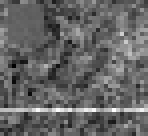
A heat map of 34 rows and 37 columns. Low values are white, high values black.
The top left is the smoothest part. An odd patch, calmer than its surroundings, sits in the top left. Row 28 stands out from the rest.
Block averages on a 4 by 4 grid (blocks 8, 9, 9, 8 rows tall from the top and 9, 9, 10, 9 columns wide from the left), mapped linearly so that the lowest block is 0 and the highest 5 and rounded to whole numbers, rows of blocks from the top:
3532
3430
4432
3232
